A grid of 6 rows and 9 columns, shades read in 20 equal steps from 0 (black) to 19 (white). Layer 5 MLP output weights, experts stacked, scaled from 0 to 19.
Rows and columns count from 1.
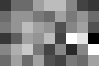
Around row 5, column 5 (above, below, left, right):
14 6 9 10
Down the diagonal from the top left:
4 11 14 11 5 5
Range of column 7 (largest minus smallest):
16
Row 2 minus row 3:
-1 0 -3 -3 -3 6 -1 -1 2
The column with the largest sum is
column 3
